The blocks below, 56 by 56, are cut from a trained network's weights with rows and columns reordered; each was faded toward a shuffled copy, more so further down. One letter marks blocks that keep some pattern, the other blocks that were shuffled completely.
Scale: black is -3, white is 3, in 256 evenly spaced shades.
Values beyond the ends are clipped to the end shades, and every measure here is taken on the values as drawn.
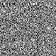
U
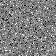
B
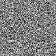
U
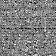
U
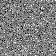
B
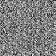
U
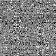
U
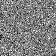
B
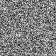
B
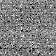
U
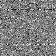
U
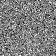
B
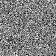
B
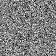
B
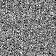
B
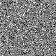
B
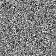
B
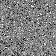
B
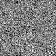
U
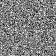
B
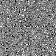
U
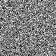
B
